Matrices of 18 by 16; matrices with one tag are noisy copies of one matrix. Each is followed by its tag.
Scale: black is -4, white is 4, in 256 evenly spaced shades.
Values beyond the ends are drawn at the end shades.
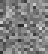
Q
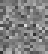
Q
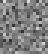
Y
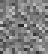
Q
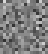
Y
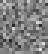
Y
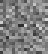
Q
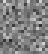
Y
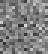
Q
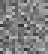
Q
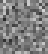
Y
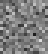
Q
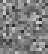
Y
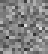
Q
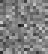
Q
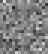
Y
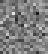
Q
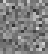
Y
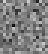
Y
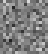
Y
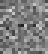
Q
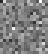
Y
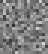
Y
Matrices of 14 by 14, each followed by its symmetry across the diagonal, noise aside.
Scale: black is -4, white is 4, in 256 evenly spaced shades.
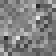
symmetric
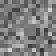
symmetric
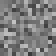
antisymmetric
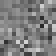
antisymmetric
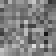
antisymmetric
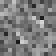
symmetric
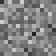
symmetric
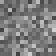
symmetric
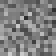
antisymmetric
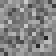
symmetric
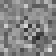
symmetric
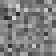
antisymmetric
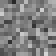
antisymmetric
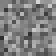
antisymmetric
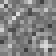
symmetric
